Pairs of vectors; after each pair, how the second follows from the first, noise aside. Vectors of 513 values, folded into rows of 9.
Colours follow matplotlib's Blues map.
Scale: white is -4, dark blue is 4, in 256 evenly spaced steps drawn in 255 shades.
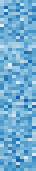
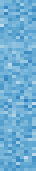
shrunk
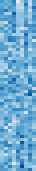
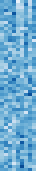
copied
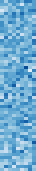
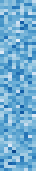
shuffled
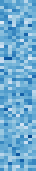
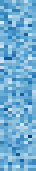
copied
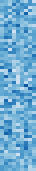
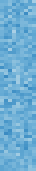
shrunk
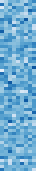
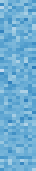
shrunk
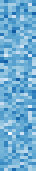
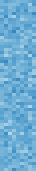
shrunk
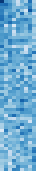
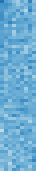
shrunk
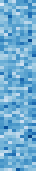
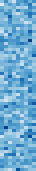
copied
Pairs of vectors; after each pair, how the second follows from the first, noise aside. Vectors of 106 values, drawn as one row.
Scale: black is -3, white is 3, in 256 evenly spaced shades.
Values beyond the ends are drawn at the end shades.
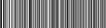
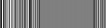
partly zeroed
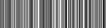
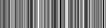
sign-scrambled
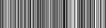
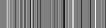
partly zeroed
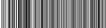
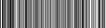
wrapped around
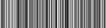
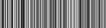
wrapped around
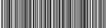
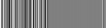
partly zeroed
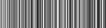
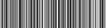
sign-scrambled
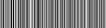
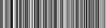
sign-scrambled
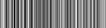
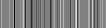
partly zeroed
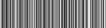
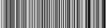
sign-scrambled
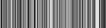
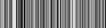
wrapped around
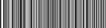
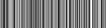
wrapped around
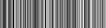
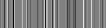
partly zeroed
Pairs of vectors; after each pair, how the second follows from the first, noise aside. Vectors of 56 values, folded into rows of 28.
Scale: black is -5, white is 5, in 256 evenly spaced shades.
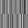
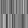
shuffled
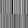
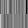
shuffled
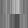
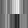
scaled up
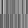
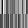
scaled up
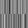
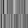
shuffled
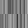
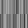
shuffled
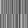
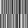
scaled up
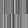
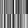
scaled up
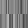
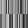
scaled up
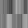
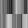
scaled up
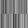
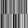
scaled up
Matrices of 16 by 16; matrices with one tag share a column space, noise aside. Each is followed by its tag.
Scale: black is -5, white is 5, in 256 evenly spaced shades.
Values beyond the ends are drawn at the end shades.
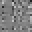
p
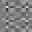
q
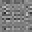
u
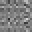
q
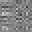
u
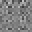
p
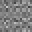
q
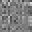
p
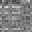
p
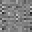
u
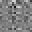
p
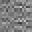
q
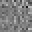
p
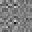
q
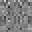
p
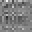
p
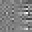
u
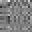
p
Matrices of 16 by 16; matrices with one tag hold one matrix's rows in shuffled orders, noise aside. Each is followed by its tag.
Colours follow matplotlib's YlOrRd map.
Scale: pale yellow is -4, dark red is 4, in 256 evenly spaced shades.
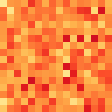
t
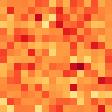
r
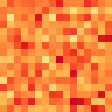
r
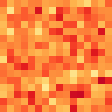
r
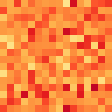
t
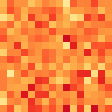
t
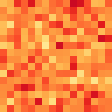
r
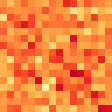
r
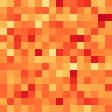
r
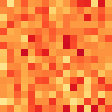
t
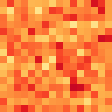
r
